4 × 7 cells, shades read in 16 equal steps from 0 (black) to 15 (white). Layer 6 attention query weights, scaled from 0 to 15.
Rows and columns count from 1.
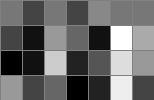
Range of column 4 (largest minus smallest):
6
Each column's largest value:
9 4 12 6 8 15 10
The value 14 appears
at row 4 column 6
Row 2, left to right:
4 1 9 6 1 15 10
